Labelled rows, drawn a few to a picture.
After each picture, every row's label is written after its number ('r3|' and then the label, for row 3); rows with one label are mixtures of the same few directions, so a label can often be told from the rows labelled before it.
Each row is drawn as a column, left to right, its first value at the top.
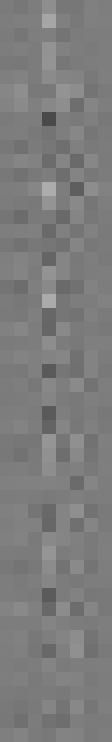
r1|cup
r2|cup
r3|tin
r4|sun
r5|cup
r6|tin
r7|tin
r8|sun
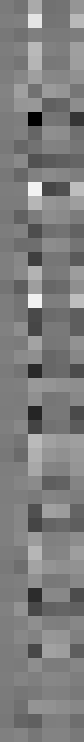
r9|cup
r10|cup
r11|sun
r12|tin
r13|tin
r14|sun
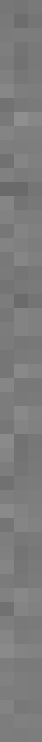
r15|tin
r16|sun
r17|sun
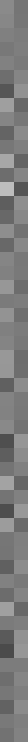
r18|tin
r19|tin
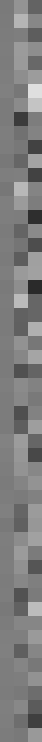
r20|tin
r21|sun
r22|cup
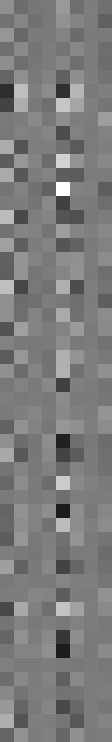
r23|cup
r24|cup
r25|sun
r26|tin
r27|tin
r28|cup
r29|tin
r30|sun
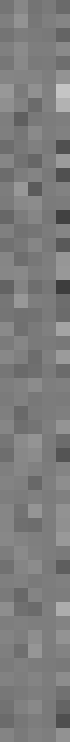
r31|cup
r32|sun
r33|tin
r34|cup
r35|cup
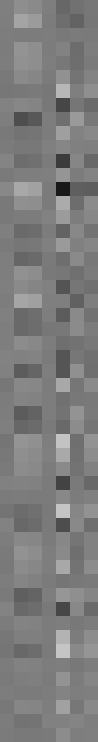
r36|tin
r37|sun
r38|sun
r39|cup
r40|tin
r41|sun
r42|tin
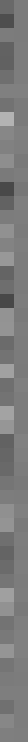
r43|sun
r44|tin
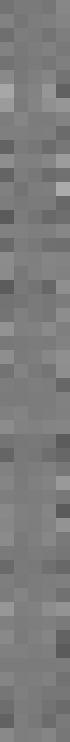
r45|cup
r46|sun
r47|cup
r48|cup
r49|tin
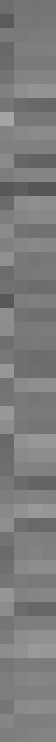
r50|sun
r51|tin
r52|tin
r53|tin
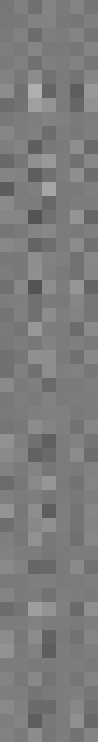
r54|tin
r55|cup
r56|cup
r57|tin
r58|sun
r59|cup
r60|cup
